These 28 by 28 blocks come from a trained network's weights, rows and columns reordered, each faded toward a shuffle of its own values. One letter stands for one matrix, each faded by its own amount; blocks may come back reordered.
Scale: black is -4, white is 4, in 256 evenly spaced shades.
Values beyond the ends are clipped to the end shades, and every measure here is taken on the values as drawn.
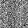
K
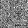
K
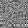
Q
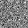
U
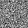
U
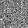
U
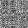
Q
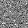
U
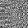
Q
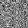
Q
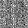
K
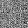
Q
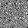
U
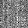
K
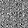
K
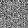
K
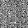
K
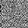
Q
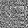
Q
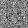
K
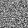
U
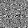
K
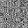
Q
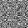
Q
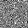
U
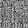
K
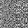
Q
